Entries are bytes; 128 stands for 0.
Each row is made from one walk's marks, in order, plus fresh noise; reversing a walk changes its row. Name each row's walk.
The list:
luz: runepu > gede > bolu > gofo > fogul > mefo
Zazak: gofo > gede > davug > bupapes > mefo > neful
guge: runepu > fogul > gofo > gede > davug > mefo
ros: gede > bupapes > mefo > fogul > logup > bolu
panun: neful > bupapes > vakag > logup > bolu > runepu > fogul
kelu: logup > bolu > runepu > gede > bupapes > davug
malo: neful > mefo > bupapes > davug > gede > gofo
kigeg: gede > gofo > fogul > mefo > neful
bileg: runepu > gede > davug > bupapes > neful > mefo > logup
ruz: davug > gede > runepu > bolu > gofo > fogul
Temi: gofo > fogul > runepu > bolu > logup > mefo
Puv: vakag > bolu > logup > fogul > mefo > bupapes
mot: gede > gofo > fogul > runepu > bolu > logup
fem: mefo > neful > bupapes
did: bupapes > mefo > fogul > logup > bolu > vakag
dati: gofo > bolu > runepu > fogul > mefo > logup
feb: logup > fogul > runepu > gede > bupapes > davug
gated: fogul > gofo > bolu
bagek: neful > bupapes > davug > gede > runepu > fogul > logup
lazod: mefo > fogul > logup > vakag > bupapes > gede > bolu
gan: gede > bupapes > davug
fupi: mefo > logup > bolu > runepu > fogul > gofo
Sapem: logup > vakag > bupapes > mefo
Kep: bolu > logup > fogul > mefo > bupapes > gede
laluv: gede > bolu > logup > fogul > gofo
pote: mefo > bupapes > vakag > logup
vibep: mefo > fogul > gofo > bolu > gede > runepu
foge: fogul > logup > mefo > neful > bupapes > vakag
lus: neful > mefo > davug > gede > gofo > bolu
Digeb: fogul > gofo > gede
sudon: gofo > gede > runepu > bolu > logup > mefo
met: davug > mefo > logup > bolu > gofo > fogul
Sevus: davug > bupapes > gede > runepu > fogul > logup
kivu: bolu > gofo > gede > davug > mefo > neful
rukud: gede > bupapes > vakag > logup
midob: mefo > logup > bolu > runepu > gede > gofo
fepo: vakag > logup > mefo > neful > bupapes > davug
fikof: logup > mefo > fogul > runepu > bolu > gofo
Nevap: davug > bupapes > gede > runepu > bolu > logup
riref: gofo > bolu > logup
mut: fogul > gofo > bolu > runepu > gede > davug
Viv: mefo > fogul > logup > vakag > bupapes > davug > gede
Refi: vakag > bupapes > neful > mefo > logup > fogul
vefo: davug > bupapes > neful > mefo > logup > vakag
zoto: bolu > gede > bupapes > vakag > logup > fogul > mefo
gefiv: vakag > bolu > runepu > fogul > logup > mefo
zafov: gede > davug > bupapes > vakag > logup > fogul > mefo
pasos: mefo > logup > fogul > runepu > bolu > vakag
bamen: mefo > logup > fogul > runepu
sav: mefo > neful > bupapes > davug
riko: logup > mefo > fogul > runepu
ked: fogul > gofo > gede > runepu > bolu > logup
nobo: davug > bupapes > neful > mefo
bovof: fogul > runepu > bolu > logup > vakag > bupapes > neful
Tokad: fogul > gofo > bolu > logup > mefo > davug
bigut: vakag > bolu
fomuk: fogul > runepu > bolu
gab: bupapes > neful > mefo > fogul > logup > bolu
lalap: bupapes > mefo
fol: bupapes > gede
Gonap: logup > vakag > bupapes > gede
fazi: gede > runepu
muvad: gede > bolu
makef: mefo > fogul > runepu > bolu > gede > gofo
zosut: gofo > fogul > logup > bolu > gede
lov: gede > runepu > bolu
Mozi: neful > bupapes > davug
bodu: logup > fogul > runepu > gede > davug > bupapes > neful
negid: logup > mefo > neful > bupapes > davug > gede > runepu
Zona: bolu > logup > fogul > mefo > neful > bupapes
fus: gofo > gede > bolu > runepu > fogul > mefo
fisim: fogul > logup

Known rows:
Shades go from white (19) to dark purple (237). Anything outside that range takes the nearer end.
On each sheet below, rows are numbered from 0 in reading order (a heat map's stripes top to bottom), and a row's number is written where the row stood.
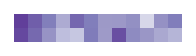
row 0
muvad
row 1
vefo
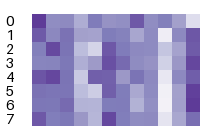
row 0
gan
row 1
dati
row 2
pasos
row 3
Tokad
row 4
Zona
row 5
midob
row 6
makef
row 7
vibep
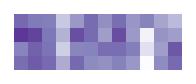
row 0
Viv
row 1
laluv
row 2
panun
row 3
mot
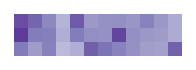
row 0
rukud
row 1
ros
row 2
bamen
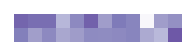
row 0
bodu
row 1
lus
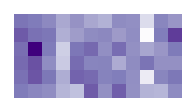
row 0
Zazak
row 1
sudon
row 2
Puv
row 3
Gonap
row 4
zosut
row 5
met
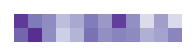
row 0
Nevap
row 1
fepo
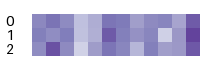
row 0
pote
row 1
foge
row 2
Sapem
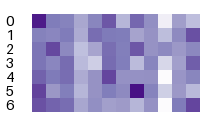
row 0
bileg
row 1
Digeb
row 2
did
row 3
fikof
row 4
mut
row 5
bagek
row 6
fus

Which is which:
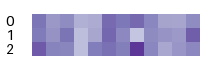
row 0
sav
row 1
riko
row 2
gab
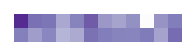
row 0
lov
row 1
lalap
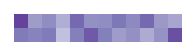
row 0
fol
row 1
fisim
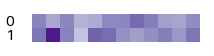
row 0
malo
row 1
bigut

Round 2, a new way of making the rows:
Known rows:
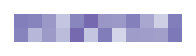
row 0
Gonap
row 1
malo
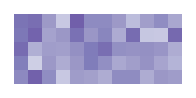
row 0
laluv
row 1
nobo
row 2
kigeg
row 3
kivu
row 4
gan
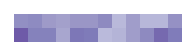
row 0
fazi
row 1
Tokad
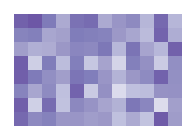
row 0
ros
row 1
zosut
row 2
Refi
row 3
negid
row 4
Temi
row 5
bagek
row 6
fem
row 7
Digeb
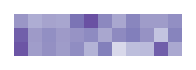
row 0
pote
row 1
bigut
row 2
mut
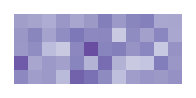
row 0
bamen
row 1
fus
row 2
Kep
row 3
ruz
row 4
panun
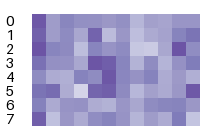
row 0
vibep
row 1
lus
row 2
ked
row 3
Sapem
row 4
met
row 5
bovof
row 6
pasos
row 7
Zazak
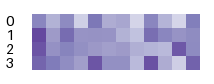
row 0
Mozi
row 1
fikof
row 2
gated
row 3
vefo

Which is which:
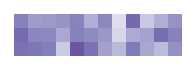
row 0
bileg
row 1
sudon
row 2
lazod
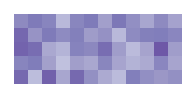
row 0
rukud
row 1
gefiv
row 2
mot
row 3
feb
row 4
foge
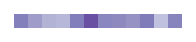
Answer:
Puv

